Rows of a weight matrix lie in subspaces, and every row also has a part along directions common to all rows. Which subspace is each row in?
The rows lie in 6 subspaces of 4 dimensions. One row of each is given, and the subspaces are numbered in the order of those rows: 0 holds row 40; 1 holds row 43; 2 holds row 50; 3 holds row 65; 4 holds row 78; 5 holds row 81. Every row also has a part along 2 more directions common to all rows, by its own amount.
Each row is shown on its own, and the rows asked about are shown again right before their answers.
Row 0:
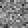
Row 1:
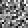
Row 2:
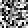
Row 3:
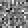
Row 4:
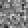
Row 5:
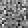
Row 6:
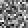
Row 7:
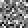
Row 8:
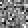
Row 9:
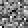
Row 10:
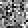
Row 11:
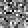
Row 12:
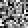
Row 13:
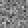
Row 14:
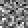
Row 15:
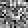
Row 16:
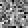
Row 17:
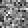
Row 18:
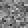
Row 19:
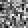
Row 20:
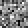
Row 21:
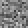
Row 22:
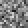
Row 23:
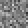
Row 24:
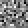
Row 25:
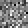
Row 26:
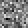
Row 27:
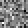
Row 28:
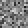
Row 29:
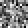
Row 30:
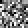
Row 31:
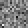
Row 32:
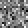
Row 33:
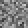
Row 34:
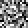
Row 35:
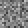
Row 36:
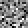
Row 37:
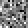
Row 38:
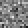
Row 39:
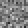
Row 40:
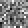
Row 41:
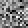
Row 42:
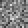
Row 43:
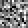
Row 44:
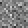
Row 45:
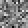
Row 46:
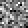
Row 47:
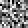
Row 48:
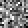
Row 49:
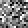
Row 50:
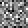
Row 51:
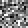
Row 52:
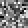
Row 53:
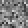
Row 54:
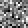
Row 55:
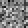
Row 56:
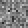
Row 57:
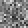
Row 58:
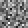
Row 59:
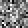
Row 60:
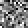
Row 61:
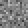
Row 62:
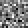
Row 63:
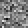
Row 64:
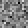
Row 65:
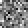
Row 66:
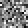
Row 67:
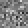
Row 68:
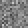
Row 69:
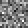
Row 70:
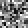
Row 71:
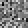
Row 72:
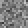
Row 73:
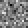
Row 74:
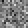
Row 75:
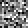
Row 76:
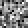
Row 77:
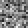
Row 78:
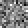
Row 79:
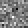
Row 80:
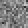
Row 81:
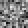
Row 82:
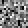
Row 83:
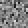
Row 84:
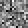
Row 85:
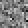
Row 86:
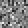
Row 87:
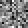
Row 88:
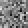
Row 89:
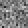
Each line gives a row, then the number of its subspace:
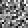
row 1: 3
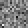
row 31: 2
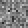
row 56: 0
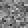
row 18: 1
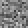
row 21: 2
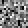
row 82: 5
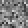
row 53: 3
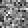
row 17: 3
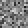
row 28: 5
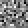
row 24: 3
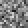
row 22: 3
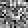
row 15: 1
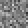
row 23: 0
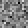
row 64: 5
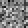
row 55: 5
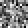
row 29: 4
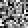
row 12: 4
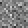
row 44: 2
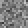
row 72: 3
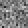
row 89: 2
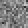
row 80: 1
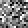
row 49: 1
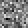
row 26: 2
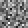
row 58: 4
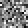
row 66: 0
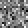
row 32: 0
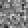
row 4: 1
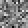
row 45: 0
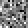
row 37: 1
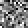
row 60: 3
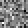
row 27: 4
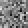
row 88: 1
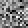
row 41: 2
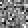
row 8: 0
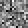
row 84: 0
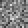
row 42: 1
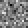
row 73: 4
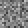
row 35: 0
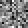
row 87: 0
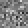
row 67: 2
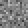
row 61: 4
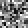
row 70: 5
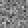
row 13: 0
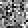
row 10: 0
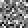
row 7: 3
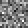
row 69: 4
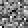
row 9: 2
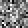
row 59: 5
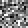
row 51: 5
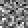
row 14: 3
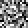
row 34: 3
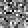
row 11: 4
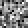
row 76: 5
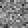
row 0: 1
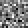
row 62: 4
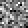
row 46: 4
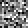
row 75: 2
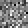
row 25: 1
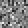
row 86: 4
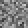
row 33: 3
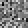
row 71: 2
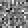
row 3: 0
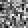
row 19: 1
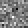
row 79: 4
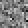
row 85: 0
